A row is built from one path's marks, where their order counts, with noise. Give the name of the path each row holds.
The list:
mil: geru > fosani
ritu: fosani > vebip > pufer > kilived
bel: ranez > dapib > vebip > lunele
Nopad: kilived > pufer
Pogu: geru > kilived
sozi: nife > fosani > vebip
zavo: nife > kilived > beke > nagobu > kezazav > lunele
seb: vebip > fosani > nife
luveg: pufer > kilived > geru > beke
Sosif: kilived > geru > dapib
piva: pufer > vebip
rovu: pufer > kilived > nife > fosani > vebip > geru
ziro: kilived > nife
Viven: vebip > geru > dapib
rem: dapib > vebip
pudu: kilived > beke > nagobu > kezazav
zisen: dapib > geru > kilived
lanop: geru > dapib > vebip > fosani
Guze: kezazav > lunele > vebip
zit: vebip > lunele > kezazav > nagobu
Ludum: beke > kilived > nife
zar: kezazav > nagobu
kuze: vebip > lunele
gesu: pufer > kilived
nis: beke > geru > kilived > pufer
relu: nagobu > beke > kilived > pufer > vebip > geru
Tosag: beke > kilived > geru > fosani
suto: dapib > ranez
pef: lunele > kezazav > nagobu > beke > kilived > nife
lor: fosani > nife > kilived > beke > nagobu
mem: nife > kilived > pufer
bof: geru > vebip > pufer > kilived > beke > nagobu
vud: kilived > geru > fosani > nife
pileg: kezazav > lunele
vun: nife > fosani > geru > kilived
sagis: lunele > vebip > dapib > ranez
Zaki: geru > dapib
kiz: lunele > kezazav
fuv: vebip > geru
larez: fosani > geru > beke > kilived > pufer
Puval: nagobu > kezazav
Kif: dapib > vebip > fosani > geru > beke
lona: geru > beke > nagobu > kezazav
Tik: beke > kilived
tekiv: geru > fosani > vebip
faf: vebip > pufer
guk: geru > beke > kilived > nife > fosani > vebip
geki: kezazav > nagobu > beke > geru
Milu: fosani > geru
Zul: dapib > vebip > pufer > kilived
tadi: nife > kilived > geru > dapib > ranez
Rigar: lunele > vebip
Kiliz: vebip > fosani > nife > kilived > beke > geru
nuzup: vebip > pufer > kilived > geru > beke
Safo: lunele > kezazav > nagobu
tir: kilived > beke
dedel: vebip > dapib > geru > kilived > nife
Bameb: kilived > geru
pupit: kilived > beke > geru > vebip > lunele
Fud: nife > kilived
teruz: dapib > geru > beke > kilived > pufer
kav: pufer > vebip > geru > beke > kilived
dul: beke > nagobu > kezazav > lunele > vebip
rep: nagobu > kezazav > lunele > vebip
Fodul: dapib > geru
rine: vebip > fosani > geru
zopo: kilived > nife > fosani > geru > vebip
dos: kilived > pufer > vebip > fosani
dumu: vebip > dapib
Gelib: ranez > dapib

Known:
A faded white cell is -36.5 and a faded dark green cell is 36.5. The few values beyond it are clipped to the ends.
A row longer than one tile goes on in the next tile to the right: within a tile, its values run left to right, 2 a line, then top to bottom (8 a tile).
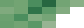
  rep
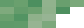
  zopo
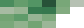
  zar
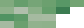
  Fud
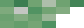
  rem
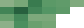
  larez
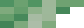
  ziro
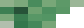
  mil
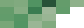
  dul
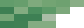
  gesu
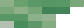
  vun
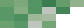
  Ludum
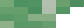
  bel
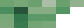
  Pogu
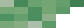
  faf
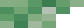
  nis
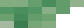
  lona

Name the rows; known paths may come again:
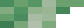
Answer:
ziro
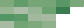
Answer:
Fud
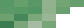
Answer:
dos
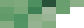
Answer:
dul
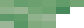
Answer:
tadi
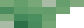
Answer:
Zaki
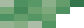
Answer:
fuv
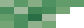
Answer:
piva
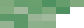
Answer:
zavo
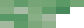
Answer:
mem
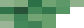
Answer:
Milu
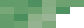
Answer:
zopo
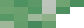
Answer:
Gelib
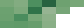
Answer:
relu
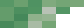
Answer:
pupit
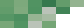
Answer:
Ludum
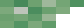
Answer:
Zul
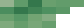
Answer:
ritu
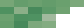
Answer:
rovu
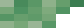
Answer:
Viven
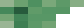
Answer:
tekiv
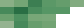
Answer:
larez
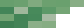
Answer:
gesu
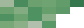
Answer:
faf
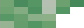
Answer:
bel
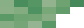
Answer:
dedel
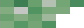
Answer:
rem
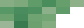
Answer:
lona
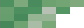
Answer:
pudu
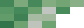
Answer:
tir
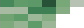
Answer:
zar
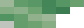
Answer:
sozi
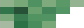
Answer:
mil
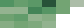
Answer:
geki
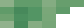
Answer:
bof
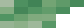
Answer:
seb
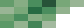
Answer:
Puval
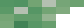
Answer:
zisen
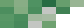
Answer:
Tik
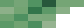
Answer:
rep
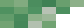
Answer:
Tosag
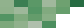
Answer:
dumu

